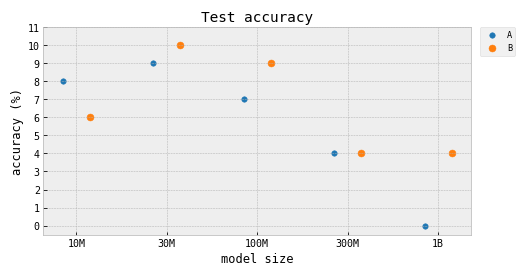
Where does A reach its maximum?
30M
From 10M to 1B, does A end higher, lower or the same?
lower
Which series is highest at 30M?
B
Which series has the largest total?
B
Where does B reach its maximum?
30M
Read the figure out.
Title: Test accuracy
x-axis: model size, ticks 10M 30M 100M 300M 1B
y-axis: accuracy (%), ticks 0 1 2 3 4 5 6 7 8 9 10 11
Legend: A, B
Values:
A: 8 9 7 4 0
B: 6 10 9 4 4
